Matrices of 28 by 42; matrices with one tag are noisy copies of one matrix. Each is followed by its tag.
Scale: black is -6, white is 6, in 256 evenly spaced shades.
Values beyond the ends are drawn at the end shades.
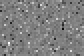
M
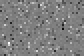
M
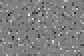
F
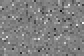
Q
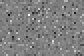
F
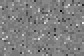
Q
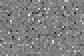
F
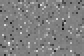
M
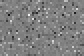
F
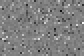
Q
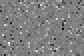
M
